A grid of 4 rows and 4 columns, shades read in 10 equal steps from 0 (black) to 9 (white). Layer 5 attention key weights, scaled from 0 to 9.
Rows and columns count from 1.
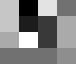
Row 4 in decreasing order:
5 4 4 4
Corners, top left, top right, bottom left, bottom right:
7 4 4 5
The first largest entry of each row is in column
3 1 2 4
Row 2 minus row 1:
0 1 -6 2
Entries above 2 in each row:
3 2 3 4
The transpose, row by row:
7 7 6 4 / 0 1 9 4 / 8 2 2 4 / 4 6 6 5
